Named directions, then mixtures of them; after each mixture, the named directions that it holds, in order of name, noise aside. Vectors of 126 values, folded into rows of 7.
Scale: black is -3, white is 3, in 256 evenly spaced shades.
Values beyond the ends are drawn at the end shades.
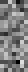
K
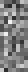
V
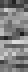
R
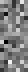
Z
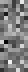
Z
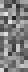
V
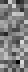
K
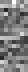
R, Z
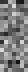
K, Z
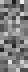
V, Z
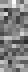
R, Z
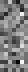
K, Z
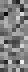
K, Z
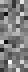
Z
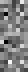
Z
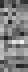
R, V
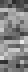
K, R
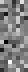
Z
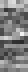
R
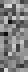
V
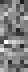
R, Z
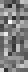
V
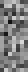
V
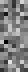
Z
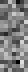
K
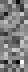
K, Z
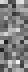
K, Z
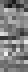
R, V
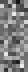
K, V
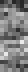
K, R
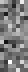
Z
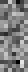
K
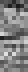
R, V
